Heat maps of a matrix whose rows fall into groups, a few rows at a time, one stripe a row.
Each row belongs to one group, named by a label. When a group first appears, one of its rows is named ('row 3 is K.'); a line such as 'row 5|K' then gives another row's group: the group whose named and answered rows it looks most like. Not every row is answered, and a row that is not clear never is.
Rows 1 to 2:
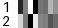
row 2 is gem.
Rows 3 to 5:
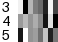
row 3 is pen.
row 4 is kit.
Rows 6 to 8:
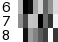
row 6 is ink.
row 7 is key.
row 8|pen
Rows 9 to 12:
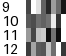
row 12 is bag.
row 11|key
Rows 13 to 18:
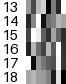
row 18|kit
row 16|bag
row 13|key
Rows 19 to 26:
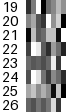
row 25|kit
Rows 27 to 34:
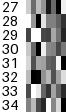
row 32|ink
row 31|pen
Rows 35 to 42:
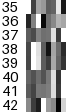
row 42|gem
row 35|pen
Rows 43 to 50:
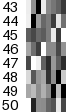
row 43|gem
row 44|pen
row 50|pen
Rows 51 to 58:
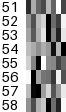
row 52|key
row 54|kit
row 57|ink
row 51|bag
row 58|key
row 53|key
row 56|pen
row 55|gem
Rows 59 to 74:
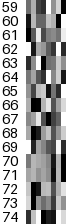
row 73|pen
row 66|ink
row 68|ink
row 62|pen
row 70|kit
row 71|kit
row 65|key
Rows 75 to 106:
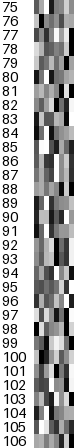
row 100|ink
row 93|key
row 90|bag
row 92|key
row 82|key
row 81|kit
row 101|key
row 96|bag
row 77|bag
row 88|kit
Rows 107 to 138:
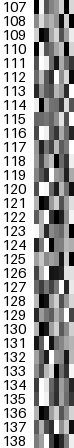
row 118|key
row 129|bag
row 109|ink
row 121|ink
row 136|ink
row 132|gem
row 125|kit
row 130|ink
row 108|kit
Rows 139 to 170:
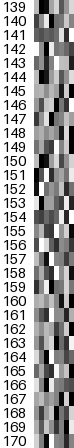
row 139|ink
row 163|key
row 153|pen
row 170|gem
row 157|gem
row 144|ink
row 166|gem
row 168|key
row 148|kit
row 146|key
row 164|gem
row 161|gem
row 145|kit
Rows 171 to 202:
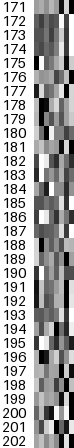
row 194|key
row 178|ink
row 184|gem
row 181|kit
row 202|kit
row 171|kit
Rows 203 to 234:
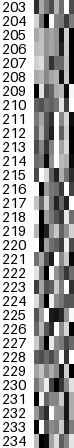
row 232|gem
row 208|kit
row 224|gem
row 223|bag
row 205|kit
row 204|gem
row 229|kit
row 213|bag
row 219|ink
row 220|pen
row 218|pen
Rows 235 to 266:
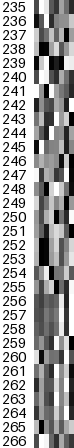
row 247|pen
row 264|bag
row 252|ink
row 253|ink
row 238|ink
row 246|kit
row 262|bag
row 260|pen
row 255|key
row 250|key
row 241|gem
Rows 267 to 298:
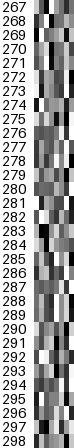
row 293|key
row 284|gem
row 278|bag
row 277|bag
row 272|pen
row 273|pen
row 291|key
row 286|bag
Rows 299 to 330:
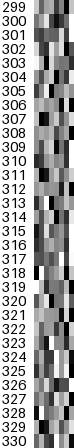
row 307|ink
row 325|bag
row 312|kit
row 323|gem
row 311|ink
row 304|key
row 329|ink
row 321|kit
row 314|key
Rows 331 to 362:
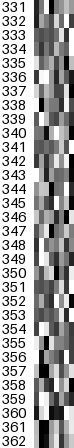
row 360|bag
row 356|pen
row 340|bag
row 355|gem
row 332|bag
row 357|ink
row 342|bag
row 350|key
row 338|pen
